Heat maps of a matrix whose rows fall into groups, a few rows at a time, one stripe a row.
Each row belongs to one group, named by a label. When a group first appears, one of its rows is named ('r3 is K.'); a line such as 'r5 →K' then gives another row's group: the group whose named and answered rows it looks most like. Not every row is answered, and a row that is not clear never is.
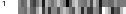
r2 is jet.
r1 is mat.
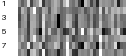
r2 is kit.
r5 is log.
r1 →jet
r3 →kit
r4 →kit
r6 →kit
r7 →jet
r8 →kit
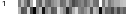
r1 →kit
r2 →mat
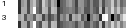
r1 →kit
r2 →kit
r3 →jet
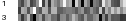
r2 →kit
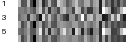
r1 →mat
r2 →jet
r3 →log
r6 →mat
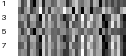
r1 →mat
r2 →jet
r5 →mat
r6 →log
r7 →log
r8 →log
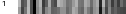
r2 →mat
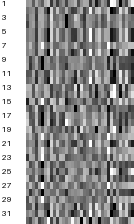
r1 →jet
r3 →kit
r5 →log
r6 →log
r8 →log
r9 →mat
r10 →mat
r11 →log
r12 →log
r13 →jet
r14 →jet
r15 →kit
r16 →mat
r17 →mat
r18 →mat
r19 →jet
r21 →log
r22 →kit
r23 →kit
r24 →mat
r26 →mat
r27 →kit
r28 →mat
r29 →kit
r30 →log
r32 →jet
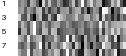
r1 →log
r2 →jet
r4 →kit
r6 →jet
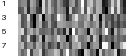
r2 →log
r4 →mat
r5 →jet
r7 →jet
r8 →jet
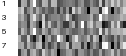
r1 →kit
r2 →jet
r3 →kit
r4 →log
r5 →kit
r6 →mat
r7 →jet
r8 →kit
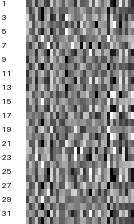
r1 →log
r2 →mat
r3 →mat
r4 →jet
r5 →mat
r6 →kit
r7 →jet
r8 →log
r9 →kit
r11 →kit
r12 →log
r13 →kit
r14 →jet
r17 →jet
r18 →mat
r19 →kit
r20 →jet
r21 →mat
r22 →jet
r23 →jet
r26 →log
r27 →mat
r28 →jet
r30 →mat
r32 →mat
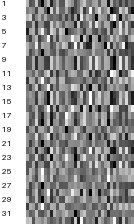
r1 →mat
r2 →log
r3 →jet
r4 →log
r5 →kit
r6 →jet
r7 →jet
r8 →mat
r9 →log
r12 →kit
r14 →log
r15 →log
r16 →jet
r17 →mat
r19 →kit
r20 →jet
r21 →mat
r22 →log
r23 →mat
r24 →log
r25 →kit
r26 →kit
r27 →mat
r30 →kit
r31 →mat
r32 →jet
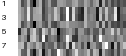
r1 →mat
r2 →jet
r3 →jet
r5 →kit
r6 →kit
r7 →jet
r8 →mat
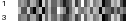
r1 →log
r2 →mat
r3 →log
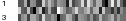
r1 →log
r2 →mat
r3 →kit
